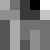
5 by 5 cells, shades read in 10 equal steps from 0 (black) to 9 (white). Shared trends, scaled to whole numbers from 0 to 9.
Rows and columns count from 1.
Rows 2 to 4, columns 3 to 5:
2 2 7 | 4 4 4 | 4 5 4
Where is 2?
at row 1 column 3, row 2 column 3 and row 2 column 4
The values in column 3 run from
2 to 4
